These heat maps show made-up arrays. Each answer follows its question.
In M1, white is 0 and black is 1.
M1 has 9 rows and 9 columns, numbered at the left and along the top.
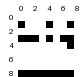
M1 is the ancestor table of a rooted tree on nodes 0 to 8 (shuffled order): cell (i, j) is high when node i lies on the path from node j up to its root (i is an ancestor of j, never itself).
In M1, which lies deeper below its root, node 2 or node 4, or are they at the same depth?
node 4
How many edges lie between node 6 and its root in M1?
2
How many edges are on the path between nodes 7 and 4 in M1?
1
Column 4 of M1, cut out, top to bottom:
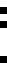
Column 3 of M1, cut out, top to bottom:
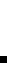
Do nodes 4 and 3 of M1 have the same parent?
no
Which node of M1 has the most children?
3
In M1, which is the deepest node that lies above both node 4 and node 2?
3
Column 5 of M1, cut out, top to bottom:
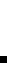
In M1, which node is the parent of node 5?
8
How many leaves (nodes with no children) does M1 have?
5
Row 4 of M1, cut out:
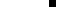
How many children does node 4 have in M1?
1
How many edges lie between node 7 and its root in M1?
4
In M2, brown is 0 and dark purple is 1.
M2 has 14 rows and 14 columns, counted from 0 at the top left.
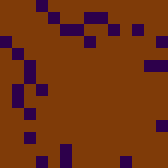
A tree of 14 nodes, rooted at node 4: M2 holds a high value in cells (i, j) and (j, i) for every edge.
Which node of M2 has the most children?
2
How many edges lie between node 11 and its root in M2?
7
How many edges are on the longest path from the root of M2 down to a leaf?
7
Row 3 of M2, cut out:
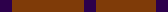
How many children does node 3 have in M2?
2
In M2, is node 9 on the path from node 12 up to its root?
no
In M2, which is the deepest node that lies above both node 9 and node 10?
13
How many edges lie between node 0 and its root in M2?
4
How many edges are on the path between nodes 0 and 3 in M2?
1
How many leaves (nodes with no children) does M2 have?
7
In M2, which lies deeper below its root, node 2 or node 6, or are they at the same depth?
node 6
